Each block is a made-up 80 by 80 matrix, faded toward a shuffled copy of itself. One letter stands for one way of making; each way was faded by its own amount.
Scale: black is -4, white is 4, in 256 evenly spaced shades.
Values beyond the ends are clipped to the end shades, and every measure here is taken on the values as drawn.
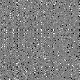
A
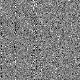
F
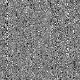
F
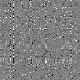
A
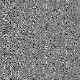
F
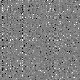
A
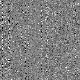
F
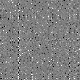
A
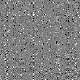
A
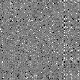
A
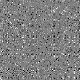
A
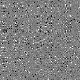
A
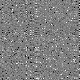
A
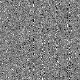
F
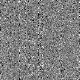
F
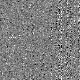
F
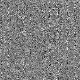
F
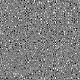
A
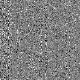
F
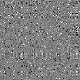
A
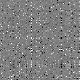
A
